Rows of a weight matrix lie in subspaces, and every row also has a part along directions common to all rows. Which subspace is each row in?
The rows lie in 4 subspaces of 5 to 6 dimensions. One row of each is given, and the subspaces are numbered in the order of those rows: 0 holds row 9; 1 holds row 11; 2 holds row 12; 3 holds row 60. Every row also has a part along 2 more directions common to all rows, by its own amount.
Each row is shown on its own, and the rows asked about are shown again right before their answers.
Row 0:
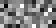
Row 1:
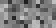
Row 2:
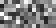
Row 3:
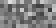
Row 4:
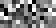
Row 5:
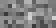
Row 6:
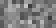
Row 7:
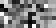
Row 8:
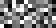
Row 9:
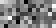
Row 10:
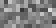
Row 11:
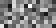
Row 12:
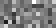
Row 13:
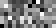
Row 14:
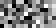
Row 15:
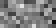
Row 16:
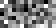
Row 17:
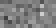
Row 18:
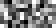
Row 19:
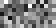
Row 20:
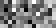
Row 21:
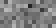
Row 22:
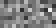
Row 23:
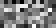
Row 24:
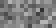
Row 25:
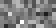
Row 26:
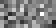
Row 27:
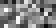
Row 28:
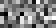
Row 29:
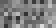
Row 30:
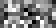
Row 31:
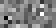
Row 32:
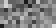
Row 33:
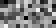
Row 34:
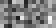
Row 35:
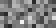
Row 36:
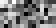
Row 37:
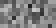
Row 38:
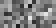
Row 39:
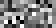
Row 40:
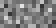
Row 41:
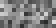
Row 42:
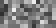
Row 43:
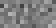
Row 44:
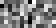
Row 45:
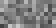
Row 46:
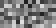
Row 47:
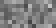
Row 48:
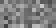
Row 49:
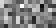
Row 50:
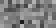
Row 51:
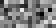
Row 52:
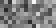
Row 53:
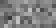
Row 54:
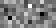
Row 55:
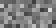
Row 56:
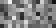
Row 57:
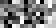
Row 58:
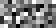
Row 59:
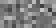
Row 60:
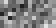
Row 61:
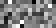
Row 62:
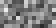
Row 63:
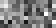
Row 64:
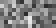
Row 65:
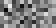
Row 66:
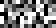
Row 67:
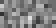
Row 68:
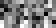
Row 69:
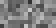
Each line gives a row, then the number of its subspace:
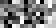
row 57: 2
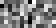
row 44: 1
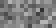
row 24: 0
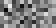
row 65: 1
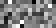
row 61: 2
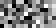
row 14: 1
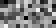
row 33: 0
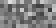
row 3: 0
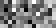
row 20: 2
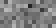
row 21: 0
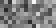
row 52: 2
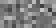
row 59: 0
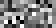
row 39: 2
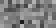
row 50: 2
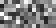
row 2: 1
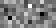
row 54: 3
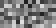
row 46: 3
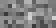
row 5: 1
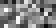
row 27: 0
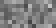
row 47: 2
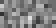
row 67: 1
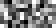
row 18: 2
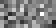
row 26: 3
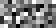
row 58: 2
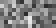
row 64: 1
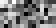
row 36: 0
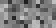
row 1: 2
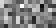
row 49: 3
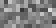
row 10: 0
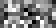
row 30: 2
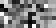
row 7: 1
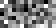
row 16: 3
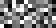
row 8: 1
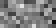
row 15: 3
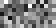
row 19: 3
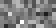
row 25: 1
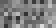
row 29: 2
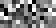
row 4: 1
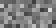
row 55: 3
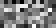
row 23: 0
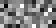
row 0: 3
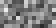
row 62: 3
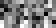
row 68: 0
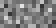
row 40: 3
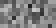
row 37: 0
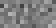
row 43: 3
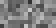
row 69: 1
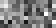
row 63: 0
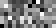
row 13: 1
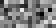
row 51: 0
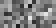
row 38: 1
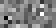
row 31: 3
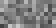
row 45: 3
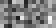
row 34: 2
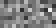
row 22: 0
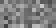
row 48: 3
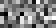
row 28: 1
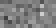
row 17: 3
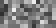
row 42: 2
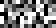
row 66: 1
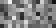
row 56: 2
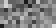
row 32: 1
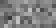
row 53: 0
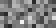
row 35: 1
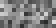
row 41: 0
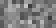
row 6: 2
